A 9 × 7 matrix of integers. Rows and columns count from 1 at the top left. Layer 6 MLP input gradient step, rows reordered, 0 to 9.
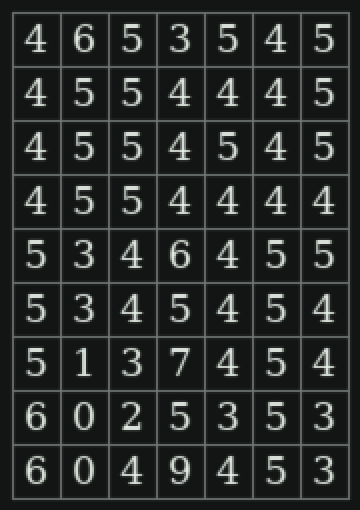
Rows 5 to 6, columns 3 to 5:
4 6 4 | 4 5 4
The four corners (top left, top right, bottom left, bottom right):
4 5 6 3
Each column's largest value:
6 6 5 9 5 5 5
